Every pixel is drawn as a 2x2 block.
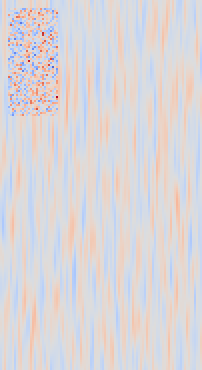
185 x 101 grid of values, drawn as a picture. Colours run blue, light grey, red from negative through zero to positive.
Mirror symmetry: none. Histogram: heavy tails on both sides. Roughest part: top left. Odd patch: rougher, in the top left. Slope: none.
